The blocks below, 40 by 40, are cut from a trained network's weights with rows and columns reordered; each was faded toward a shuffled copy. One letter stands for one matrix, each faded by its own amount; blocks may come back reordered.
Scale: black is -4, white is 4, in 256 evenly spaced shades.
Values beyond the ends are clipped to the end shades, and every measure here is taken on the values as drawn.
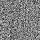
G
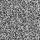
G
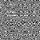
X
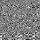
X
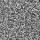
G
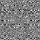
X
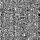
G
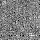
G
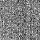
G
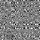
X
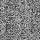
G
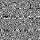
X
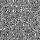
G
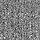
G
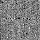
G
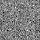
G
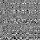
X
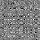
X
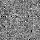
G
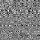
X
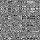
X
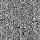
G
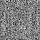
G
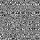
X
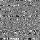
X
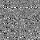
X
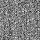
G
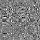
X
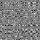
X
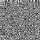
X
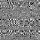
X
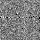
G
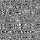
X
